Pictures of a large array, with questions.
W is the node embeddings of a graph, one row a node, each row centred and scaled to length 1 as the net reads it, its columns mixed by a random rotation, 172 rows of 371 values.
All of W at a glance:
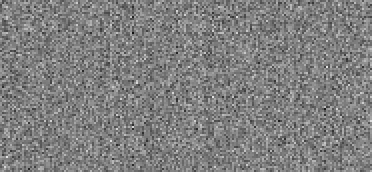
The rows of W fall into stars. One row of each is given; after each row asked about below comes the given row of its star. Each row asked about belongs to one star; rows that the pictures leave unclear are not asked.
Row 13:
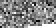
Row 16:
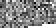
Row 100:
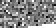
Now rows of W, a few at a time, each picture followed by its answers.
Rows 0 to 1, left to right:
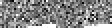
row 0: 100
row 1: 13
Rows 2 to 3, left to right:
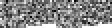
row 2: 100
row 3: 100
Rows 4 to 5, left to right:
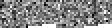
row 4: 16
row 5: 100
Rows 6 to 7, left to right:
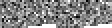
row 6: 16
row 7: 16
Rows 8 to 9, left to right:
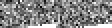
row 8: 100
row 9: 16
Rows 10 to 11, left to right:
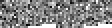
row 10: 16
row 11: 13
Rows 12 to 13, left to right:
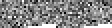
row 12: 16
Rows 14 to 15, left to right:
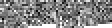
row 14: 100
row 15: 100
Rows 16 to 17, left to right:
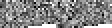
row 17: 16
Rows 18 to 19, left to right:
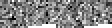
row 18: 16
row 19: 13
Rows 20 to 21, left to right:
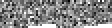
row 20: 13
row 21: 100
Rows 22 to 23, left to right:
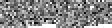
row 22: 13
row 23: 100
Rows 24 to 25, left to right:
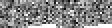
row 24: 100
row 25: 100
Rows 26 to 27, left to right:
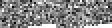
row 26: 16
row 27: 100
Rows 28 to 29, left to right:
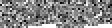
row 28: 100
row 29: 100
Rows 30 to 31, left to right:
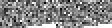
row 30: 100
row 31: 100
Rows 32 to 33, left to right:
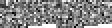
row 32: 16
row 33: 16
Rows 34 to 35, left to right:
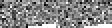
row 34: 16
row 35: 13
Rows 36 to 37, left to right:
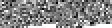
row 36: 100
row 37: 13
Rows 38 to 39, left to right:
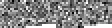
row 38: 100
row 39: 13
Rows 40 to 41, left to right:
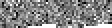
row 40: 16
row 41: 13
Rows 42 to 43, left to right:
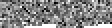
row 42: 100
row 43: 13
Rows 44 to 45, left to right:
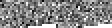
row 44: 16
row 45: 13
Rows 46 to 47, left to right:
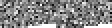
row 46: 100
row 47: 16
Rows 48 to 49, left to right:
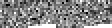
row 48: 13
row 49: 100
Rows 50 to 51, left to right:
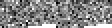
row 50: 16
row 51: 13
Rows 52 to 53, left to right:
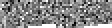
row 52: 100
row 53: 100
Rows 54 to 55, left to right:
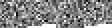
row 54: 13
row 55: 13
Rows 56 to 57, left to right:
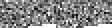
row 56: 16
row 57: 13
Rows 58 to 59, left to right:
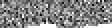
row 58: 13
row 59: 100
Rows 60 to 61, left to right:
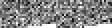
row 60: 100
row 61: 100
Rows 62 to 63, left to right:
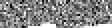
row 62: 13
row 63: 100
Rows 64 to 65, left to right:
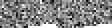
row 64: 13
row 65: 16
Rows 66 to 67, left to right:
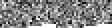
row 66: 13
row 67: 13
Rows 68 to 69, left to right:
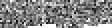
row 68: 16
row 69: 100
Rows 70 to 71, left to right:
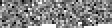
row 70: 13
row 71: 100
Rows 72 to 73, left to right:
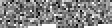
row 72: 100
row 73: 16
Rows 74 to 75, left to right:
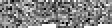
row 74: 100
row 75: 16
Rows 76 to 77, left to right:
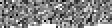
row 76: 13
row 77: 13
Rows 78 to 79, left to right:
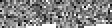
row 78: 100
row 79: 13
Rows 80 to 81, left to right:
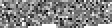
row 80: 100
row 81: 16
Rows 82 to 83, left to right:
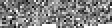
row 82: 16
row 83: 100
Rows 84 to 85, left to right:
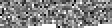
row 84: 13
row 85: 100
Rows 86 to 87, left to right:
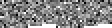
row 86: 13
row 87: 13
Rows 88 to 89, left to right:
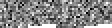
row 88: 13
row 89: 16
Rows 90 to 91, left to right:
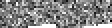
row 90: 16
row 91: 100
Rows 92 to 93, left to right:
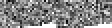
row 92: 100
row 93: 16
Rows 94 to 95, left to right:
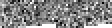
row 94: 100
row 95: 13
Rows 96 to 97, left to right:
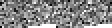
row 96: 13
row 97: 100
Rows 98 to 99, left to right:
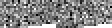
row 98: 100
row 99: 16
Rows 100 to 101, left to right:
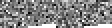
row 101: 16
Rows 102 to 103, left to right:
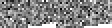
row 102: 100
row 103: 16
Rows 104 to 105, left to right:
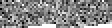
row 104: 13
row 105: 100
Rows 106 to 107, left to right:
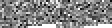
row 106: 16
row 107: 100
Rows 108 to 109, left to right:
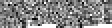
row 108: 13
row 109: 13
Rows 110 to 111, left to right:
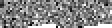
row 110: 16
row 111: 13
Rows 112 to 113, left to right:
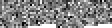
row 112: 13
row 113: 100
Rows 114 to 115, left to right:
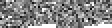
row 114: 16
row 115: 13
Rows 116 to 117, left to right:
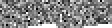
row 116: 100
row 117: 100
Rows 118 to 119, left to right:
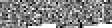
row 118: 16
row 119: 13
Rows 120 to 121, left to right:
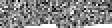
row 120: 100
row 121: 100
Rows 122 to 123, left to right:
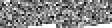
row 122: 16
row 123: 100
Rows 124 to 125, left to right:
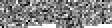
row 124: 100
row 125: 16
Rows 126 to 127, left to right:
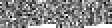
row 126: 13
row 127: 13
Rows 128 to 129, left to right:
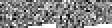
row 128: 16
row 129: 16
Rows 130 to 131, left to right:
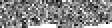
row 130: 13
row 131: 16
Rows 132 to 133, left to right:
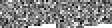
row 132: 16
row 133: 13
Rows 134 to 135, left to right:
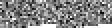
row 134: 13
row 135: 16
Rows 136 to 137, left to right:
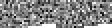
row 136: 100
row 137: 16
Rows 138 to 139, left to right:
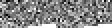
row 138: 100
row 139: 100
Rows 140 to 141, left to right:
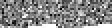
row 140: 13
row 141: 100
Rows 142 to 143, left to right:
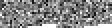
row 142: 16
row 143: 100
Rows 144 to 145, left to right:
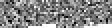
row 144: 100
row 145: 100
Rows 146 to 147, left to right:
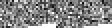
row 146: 100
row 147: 13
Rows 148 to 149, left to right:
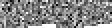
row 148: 100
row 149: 16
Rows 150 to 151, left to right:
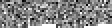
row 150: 13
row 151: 13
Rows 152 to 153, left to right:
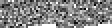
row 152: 16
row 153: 100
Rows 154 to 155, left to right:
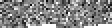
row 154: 13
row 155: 100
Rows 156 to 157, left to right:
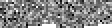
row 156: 16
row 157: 16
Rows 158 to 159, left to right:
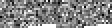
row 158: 100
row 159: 16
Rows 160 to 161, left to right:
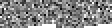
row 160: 13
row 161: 16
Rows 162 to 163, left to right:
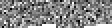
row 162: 100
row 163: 13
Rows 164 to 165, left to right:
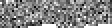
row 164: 16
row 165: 100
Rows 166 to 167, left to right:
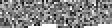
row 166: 13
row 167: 16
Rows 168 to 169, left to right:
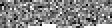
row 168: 16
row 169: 13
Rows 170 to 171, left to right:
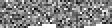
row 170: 16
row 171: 13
